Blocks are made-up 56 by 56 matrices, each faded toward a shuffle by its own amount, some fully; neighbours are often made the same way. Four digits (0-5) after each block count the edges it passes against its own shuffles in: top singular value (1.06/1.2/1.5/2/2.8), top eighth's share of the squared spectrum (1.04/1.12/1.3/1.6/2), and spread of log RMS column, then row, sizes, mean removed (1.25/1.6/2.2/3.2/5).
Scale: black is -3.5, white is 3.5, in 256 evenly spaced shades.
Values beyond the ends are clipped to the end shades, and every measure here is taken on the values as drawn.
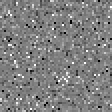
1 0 0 0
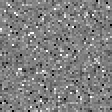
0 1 0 0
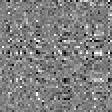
4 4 2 3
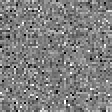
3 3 1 0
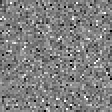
2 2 0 1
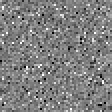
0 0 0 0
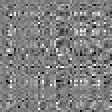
4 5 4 3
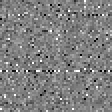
2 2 0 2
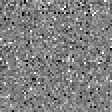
1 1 0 1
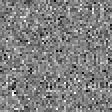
3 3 1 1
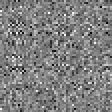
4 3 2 2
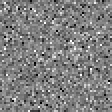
1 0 0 0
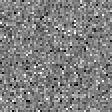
1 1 0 1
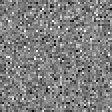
0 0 0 0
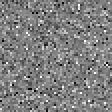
0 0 0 0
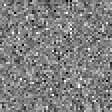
2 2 0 0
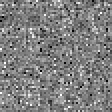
3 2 0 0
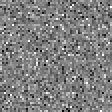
2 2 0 0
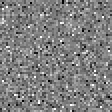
1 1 0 0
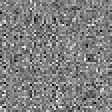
4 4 2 2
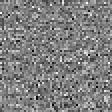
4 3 1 2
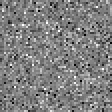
0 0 0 0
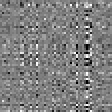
5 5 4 3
